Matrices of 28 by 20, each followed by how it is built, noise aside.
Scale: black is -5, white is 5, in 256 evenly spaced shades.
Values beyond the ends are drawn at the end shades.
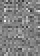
low rank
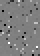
sparse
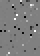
sparse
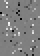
sparse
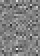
low rank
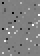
sparse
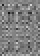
low rank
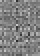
low rank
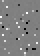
sparse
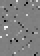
sparse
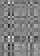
low rank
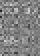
low rank
